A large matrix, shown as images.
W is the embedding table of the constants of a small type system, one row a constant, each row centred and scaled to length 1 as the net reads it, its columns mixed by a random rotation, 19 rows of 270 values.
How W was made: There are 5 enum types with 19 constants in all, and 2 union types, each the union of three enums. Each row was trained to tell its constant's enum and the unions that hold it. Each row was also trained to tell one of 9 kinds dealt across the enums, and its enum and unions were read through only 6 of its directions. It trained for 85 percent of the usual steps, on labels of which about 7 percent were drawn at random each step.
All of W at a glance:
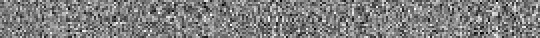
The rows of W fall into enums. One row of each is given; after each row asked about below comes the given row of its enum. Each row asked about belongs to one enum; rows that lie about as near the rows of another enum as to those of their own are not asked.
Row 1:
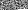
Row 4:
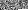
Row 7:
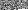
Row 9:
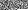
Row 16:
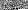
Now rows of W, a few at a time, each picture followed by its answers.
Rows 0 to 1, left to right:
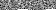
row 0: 9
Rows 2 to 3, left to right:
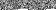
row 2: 7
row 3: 4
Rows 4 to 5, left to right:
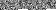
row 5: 4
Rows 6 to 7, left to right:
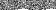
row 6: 7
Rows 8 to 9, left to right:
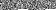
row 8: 9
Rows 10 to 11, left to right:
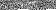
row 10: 9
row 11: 16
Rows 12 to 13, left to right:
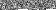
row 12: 4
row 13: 16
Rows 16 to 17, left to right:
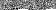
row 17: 7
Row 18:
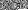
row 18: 4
